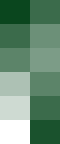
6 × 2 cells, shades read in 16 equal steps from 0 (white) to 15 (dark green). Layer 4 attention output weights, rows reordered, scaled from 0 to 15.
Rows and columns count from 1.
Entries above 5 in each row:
2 2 2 1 1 1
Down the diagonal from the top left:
15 9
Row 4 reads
5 10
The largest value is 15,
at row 1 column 1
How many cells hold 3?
1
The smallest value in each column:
0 8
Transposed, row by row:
15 12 10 5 3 0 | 12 9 8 10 12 14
